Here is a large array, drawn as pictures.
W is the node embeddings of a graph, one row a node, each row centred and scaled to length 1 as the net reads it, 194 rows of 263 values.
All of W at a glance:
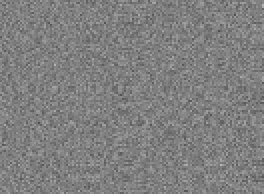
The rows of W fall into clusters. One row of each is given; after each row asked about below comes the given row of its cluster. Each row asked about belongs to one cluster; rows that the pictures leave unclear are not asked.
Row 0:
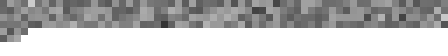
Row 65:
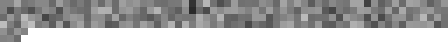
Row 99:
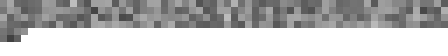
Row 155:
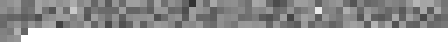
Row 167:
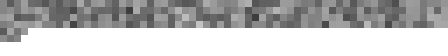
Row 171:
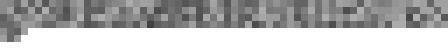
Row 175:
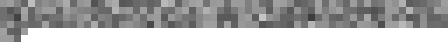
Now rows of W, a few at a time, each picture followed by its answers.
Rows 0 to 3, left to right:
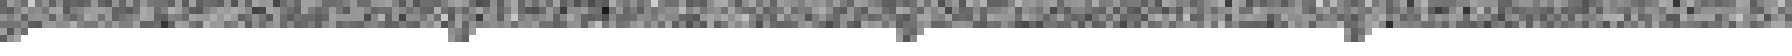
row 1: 65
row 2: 171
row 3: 171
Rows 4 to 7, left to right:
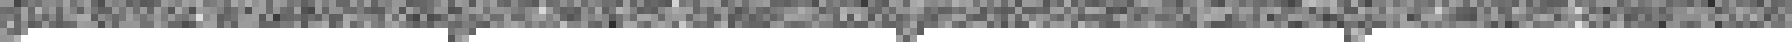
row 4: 175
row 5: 0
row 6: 155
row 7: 0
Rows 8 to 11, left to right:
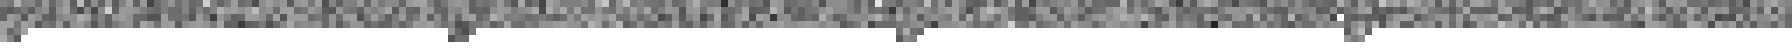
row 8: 65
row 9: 99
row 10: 0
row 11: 155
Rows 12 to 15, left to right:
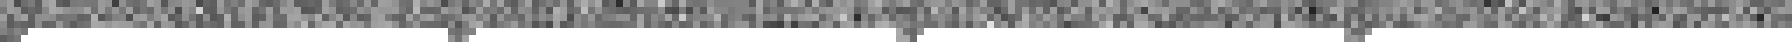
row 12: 99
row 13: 171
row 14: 175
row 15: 175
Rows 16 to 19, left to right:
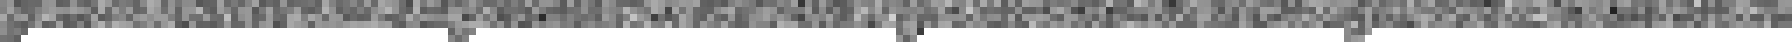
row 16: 99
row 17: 167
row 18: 155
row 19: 175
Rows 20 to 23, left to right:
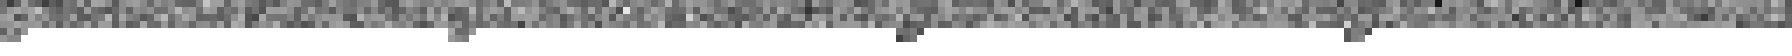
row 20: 167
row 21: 175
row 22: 99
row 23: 99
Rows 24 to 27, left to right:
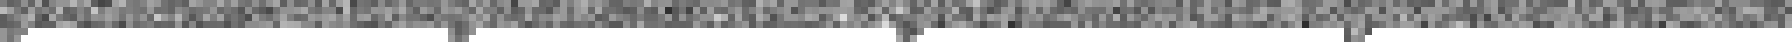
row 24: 171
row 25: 171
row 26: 171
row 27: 0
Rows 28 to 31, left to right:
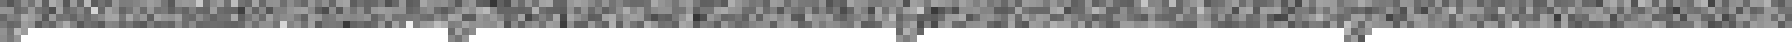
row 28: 171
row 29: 167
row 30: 155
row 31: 65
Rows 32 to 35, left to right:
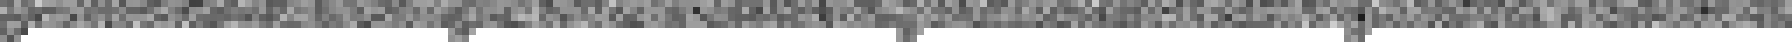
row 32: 155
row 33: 175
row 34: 171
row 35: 175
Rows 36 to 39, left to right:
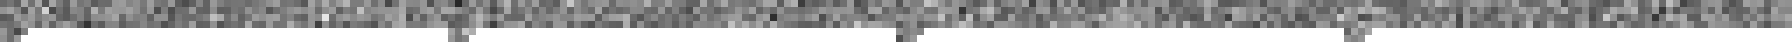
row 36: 171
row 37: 171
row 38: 0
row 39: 167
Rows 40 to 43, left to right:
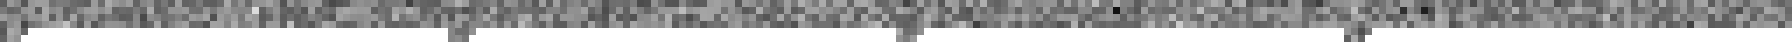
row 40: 0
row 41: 65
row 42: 171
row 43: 65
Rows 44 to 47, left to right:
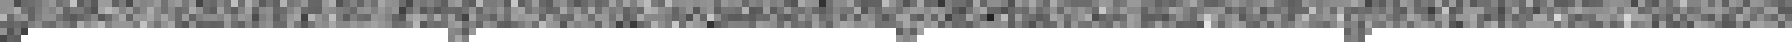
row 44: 99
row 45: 175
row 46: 167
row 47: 65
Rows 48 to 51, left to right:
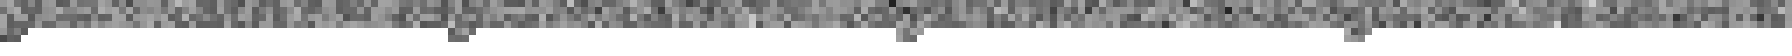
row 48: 99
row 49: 99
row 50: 65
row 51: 175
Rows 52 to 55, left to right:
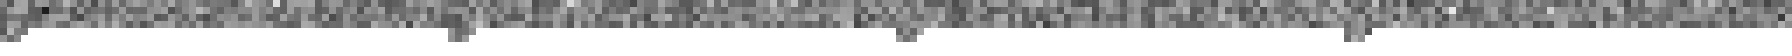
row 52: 155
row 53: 171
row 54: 167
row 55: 0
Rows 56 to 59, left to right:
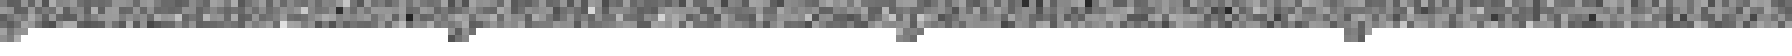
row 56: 171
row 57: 0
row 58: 65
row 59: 65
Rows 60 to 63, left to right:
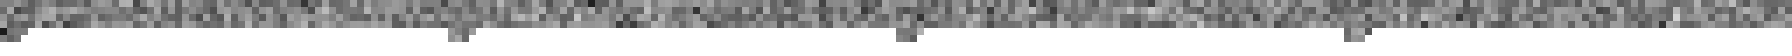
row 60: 99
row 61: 175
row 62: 65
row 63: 0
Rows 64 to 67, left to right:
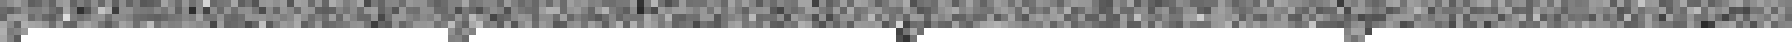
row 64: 65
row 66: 99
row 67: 155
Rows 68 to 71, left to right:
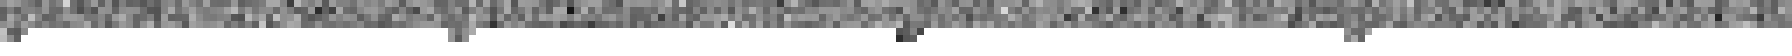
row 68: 65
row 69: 171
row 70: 99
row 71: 175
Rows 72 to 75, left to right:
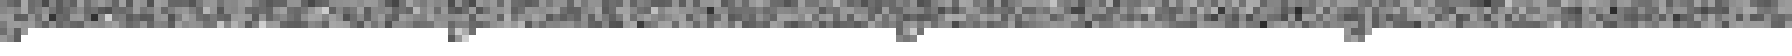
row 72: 167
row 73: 0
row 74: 155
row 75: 175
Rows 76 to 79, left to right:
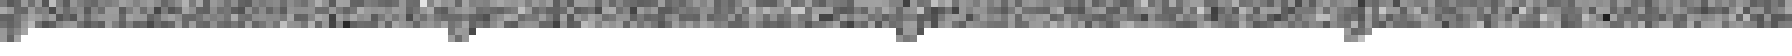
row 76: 171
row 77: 155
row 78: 155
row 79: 175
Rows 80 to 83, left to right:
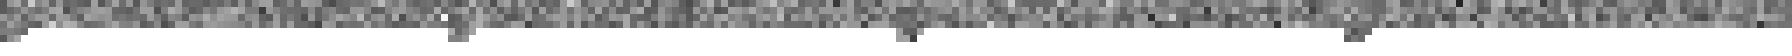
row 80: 0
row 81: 171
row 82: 175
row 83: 99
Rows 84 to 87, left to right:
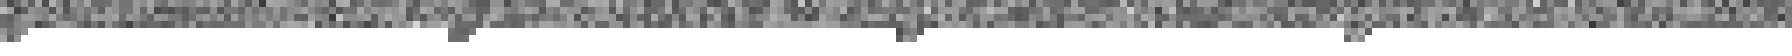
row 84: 171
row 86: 0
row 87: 0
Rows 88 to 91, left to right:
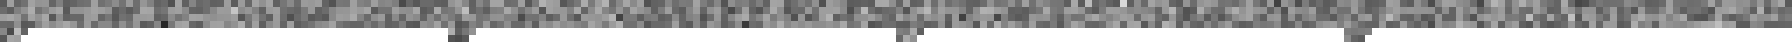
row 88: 0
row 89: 99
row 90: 0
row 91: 99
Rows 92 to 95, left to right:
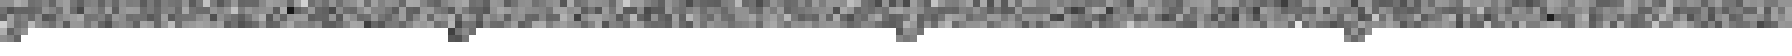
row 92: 65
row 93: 99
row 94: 155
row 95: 167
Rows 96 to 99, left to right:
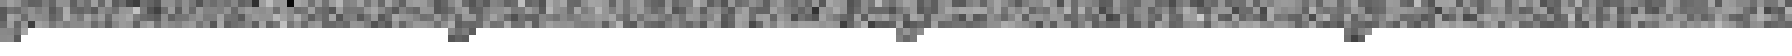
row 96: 65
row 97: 99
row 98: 99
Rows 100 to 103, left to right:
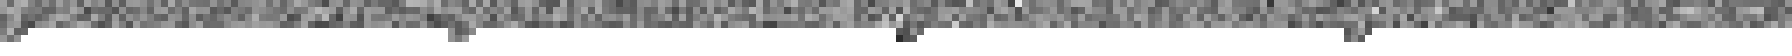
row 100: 155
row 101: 171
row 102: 99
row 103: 0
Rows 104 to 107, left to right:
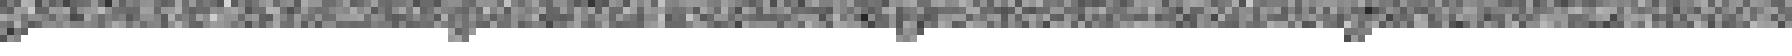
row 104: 0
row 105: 175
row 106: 155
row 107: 65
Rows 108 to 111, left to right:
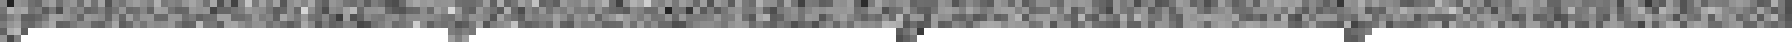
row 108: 155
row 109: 171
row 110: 99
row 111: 99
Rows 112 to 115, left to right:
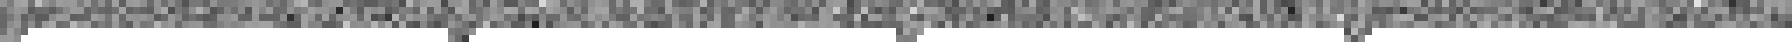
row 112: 155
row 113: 99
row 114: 167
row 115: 155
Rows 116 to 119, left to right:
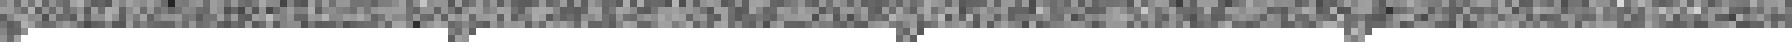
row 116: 171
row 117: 0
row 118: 0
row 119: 155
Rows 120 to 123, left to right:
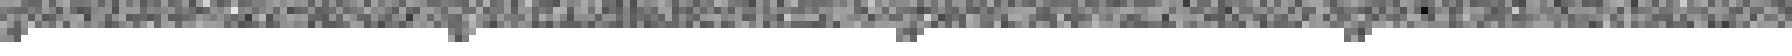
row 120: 65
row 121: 171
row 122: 65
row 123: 65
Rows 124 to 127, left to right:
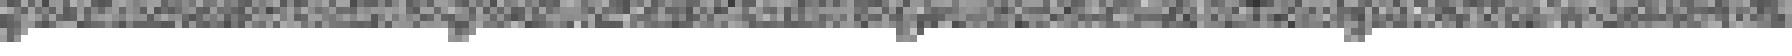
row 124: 171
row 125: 171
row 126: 155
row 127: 175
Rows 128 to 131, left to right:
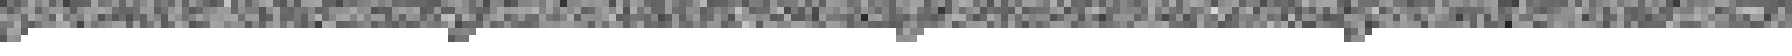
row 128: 0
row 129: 99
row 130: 155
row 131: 0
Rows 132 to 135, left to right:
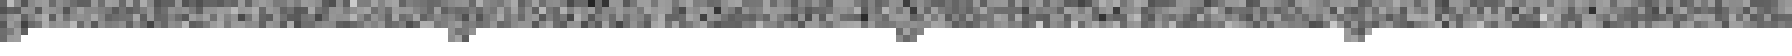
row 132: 0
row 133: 175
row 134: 167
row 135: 175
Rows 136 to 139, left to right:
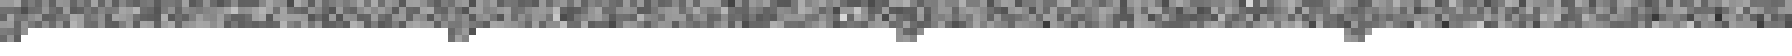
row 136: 65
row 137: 0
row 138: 175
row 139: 175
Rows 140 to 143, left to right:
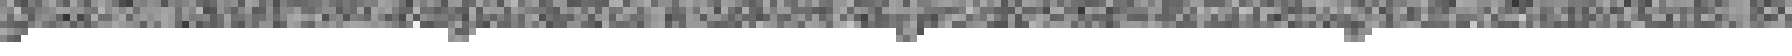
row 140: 99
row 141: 175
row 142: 155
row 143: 171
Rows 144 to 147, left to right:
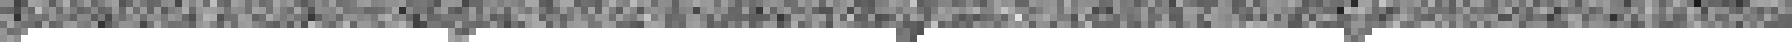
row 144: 175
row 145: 175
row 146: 99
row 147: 155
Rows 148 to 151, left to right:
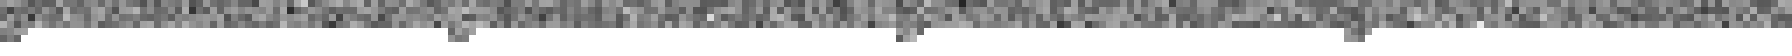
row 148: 65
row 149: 167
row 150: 0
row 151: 175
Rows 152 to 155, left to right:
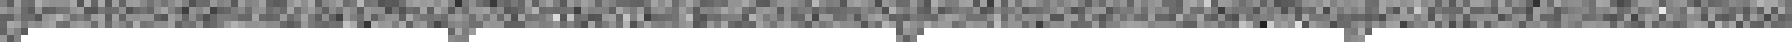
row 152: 155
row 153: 167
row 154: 155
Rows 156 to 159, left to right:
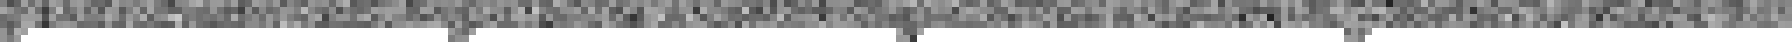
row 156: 171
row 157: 175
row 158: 175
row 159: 167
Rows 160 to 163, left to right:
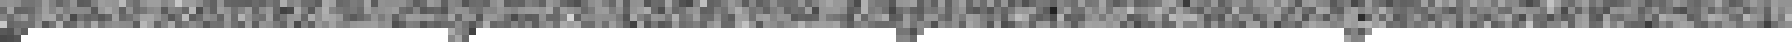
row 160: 99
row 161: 99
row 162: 65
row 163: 167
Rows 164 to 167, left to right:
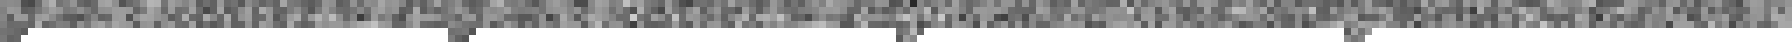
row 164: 99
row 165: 99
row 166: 0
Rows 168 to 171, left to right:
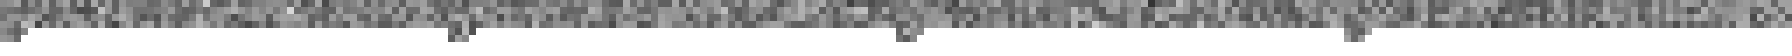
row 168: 65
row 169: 0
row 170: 167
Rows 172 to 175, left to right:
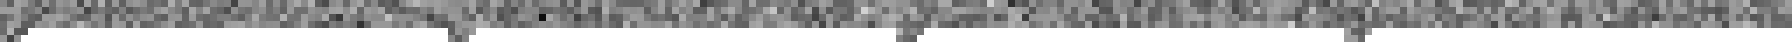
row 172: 155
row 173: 167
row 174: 99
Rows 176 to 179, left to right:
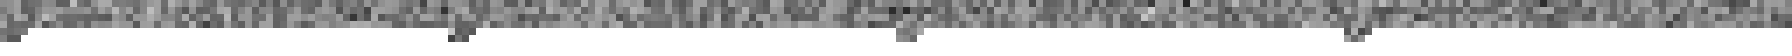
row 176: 99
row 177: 99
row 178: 65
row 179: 155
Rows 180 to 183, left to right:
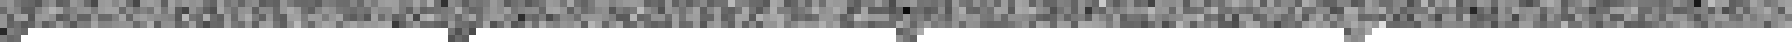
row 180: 99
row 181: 99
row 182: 65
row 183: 167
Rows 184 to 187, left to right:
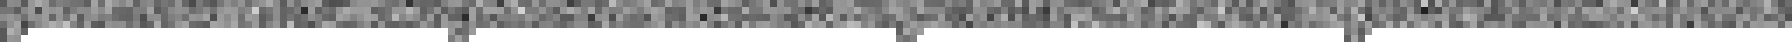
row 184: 0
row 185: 175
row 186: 167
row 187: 65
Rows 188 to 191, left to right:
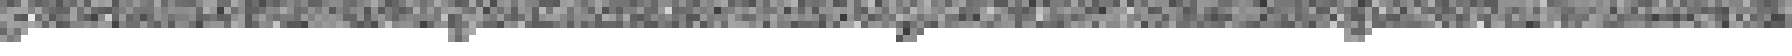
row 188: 167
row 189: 171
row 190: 0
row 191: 175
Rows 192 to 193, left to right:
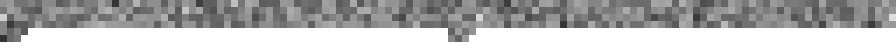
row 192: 99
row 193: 167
